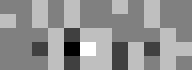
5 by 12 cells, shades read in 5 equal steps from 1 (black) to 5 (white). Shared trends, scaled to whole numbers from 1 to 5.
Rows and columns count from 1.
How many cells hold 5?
1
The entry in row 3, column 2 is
3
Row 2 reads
4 3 4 3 4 3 3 3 3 4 3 3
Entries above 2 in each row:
12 12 11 8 10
